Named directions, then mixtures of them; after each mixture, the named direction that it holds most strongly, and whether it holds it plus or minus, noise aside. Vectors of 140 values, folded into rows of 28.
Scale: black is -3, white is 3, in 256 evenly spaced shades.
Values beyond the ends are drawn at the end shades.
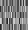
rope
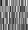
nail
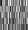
nail, plus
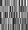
rope, minus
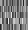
rope, plus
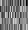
rope, plus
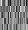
nail, minus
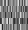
rope, minus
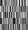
rope, minus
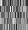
nail, minus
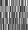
nail, plus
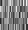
nail, plus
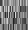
rope, minus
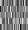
rope, plus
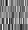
nail, plus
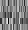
rope, minus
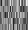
rope, minus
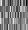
nail, minus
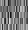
nail, minus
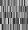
rope, minus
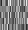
nail, plus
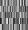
rope, minus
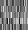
rope, plus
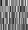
nail, plus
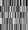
rope, plus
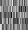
rope, minus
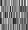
rope, minus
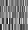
rope, plus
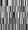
nail, plus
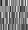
nail, plus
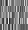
nail, plus
